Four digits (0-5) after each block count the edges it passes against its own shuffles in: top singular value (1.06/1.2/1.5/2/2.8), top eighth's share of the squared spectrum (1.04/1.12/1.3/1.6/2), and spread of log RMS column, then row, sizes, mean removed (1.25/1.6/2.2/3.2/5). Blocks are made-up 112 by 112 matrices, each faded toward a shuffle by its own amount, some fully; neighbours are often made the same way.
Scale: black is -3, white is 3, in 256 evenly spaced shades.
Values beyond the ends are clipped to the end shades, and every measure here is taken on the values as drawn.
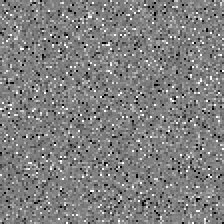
0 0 0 0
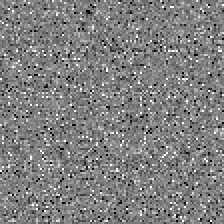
3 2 0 1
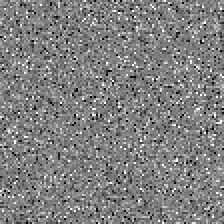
1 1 0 0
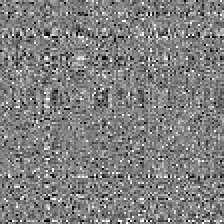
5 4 2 3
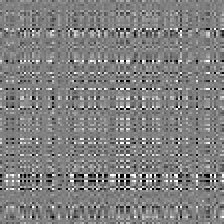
5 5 4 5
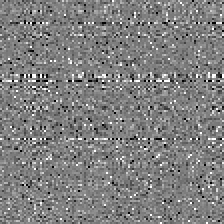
5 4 2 3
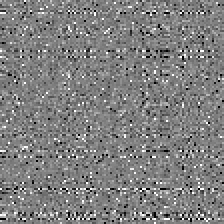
5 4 2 3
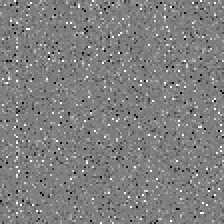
3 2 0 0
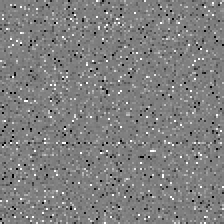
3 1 0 1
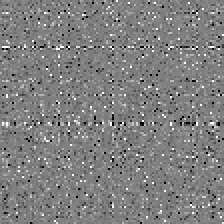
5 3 2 2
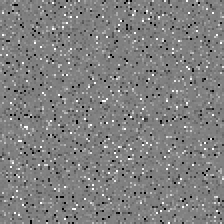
0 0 0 0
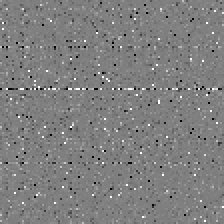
4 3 0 1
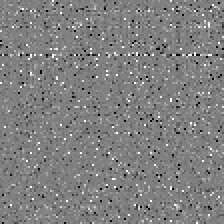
4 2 1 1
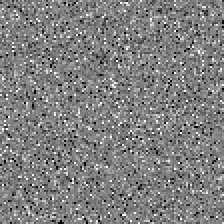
0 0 0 0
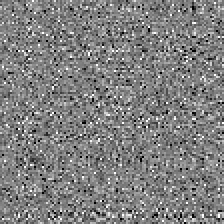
4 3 2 2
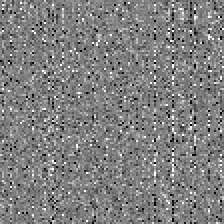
4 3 3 1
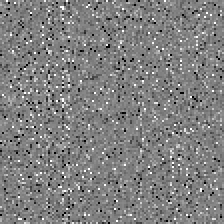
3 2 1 0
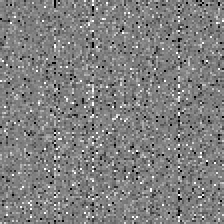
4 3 2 0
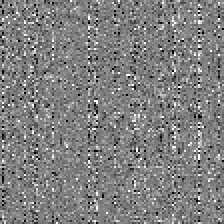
4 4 4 1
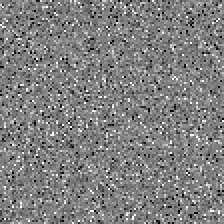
0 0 0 0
